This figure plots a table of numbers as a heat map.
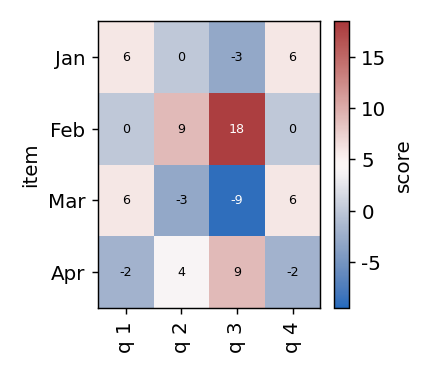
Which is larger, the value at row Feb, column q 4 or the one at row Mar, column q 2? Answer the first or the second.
the first
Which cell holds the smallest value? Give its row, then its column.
Mar, q 3
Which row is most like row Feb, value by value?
Apr
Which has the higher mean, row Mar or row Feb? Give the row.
Feb
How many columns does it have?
4
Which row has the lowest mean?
Mar
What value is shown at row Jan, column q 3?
-3
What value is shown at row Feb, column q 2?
9
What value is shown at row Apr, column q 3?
9
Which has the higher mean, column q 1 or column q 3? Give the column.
q 3
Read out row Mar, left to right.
6 -3 -9 6
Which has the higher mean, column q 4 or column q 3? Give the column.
q 3
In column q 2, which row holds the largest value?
Feb
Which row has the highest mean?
Feb
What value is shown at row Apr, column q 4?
-2
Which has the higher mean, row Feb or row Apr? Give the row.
Feb
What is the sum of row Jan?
9
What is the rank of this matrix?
2
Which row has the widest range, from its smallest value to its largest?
Feb
